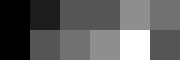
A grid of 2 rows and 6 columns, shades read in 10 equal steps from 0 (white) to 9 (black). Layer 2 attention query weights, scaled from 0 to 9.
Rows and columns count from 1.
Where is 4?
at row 1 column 5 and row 2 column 4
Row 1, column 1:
9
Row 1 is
9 8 6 6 4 5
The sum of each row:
38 30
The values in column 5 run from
0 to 4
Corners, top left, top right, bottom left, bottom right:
9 5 9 6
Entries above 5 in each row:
4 3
